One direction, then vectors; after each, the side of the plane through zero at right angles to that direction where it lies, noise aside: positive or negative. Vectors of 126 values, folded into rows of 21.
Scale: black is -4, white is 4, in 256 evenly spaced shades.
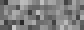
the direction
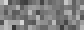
negative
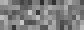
negative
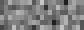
positive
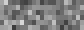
negative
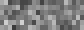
negative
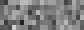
positive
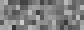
negative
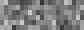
negative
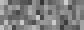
negative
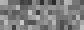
negative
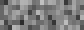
positive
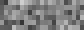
positive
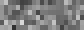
negative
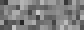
positive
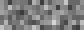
negative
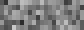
positive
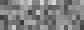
positive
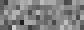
positive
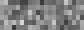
negative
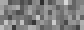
negative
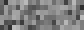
positive
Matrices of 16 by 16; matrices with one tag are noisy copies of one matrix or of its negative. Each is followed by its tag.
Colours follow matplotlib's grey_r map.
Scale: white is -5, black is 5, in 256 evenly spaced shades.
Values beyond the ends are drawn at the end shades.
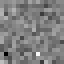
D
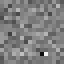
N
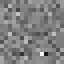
N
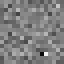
N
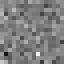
D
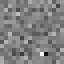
N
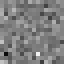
D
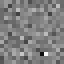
N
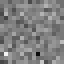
D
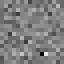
N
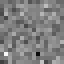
D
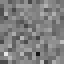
D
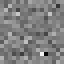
N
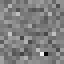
N
